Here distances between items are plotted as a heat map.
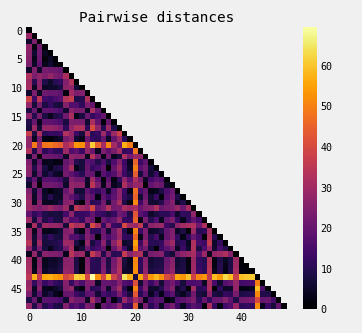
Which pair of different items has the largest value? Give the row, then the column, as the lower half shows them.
43, 12
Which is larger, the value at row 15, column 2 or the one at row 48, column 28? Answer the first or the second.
the first
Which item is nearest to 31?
8
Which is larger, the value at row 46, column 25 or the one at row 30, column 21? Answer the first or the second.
the second
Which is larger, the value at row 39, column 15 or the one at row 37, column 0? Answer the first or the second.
the second
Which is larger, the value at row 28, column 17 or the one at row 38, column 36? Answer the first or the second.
the first
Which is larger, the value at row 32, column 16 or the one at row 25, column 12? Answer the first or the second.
the second
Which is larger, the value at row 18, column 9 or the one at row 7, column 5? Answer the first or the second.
the second
